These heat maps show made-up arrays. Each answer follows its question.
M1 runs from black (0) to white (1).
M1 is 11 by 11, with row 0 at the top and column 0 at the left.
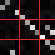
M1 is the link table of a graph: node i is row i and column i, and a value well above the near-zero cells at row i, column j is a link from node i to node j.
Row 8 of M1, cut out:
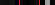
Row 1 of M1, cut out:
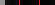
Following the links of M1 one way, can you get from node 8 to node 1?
no
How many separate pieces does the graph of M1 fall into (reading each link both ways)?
2
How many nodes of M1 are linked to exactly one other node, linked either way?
2
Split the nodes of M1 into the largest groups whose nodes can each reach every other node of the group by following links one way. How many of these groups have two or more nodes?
2
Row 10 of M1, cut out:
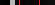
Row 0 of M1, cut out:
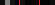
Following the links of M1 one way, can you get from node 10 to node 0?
no
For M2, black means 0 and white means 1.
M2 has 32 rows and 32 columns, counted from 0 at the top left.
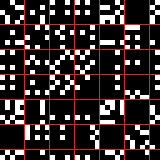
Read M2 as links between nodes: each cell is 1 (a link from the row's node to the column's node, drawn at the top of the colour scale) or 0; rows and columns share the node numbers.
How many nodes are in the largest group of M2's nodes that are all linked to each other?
8
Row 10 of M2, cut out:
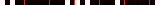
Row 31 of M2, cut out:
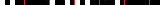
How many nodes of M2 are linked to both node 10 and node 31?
6
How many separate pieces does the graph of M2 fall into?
1
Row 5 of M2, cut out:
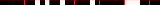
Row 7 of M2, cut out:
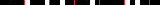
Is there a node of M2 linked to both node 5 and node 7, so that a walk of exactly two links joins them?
yes
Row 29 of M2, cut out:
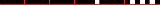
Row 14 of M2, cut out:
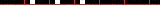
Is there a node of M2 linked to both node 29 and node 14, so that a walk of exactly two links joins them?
no
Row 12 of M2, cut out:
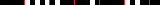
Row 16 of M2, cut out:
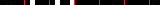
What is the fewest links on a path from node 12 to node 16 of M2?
2
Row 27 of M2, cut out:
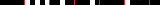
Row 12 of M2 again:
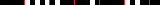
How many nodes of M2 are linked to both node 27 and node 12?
5
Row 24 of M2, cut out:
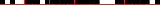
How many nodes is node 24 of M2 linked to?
8
